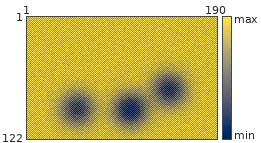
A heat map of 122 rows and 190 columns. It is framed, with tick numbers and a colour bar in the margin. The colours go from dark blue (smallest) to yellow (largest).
The bottom middle is the ninth with the lowest average. There are three dips. On average the colour sits 70% of the way up the scale.
